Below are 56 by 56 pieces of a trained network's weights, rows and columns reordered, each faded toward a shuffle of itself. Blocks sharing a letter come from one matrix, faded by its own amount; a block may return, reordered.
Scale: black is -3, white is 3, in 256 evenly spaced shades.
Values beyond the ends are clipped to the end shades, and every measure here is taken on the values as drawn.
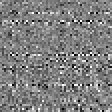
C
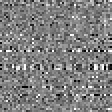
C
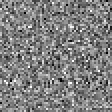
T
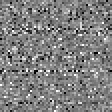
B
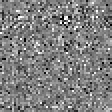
B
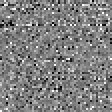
B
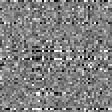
C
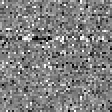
B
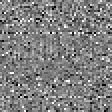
B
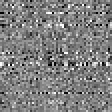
C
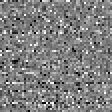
B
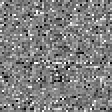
B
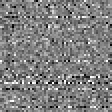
C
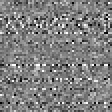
C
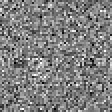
T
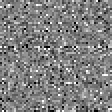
B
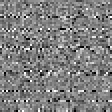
C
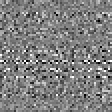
C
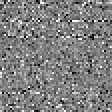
B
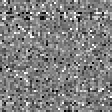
B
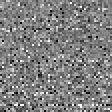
B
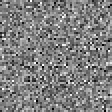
T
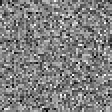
T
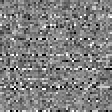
C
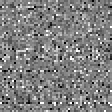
B
